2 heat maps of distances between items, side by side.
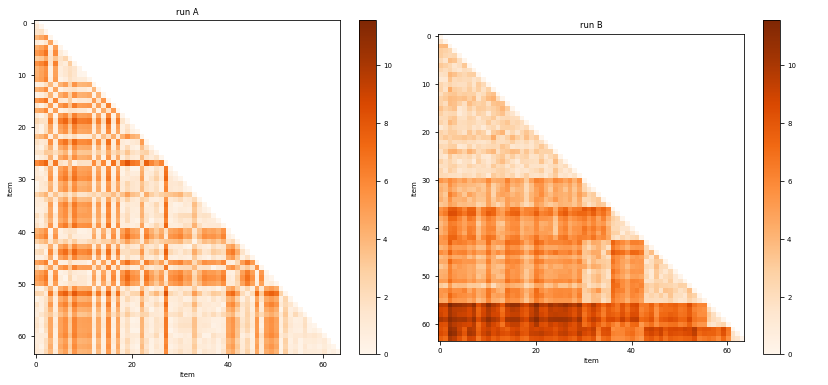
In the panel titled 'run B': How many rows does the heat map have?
64
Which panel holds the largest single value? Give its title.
run B
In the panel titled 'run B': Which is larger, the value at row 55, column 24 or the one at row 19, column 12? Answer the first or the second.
the first
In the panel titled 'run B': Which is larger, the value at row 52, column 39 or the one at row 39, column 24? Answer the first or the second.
the first
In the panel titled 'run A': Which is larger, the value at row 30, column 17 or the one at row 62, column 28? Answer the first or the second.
the first
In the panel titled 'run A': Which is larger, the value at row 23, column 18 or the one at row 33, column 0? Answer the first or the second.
the second
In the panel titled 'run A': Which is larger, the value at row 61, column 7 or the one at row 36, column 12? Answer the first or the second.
the first
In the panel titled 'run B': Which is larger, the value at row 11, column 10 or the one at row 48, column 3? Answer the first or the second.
the second
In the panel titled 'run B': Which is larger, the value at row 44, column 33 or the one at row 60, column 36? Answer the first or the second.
the second
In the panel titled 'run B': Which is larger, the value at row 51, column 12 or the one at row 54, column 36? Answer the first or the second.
the second
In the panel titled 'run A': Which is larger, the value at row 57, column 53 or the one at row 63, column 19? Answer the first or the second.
the second
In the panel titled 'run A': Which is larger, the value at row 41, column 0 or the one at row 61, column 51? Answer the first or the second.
the first
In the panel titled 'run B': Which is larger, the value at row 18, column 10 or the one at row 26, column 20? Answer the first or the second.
the first
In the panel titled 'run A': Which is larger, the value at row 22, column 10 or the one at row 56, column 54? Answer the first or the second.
the second
